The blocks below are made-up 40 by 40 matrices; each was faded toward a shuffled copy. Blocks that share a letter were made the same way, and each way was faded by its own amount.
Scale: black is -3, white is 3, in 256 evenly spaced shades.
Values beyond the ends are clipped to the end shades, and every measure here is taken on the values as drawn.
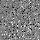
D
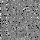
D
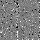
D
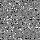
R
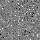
D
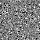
R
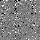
D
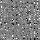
D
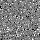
R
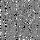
D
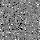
D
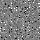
D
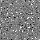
D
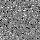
R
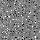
D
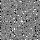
D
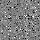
D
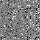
D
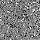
R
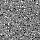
R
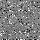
R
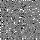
D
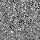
R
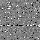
R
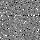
R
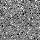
R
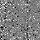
D
